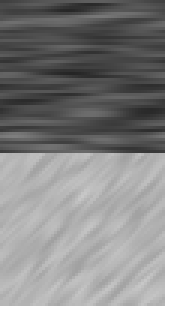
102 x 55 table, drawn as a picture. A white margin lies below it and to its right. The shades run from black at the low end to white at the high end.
The table splits into 2 rows of 1 panel. Panel 1,1: low, streaked across. Panel 2,1: high, slanting up to the right, faint in contrast.
